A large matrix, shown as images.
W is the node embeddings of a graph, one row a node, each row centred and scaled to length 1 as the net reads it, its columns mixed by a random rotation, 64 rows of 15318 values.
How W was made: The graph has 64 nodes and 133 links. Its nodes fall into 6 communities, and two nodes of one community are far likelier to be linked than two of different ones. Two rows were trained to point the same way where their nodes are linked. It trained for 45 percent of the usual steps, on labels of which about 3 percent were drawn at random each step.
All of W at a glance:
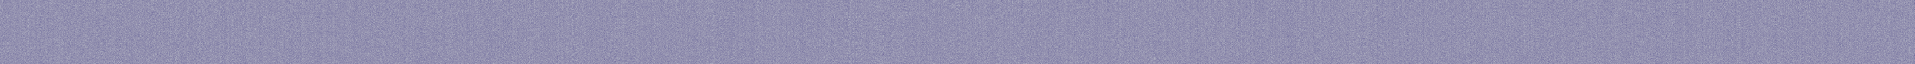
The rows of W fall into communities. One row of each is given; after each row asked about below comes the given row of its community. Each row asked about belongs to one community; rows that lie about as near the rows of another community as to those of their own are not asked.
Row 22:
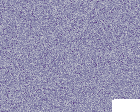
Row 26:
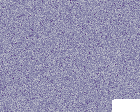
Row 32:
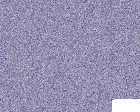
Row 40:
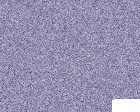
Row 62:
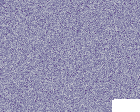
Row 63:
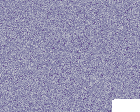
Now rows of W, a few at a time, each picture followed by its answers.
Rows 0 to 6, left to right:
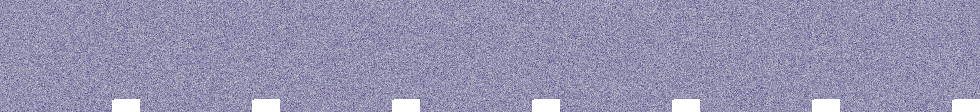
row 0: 63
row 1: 63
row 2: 22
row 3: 40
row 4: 26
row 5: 62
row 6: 26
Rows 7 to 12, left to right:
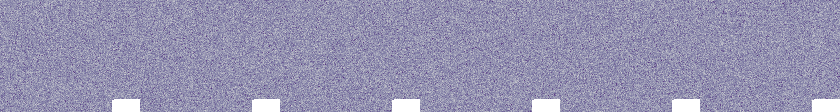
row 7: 26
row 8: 62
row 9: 63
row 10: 63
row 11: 22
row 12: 62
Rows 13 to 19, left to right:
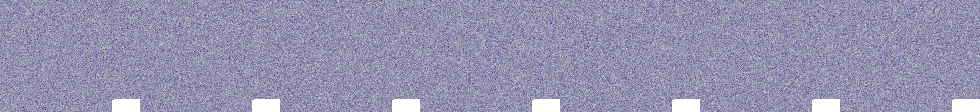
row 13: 32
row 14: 62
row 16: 26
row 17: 26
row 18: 62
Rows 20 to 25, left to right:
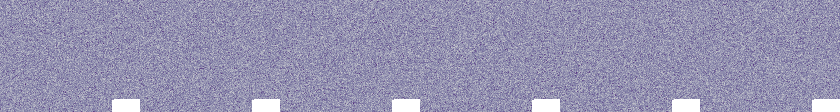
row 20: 40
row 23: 63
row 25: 40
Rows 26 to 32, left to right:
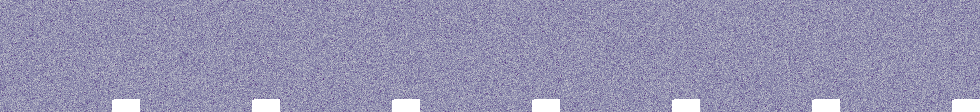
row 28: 32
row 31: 62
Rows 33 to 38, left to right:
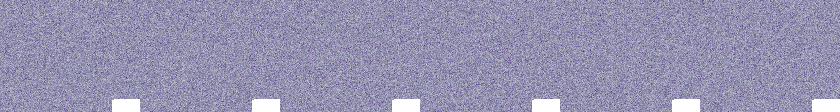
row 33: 40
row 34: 32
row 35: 63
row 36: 63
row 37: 62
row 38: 22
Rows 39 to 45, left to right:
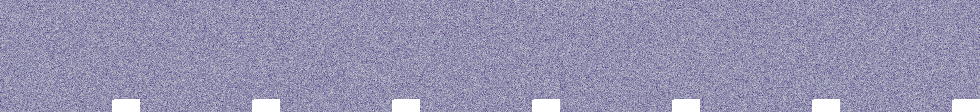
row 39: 40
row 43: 26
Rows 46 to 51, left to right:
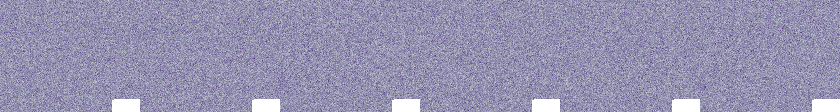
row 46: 63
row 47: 63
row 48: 26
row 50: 40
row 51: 26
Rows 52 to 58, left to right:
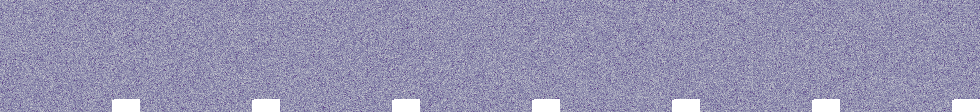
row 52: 62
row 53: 32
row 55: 32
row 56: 26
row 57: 62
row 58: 40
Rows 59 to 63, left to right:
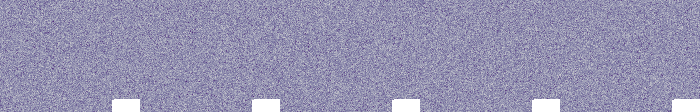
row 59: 40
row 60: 62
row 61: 26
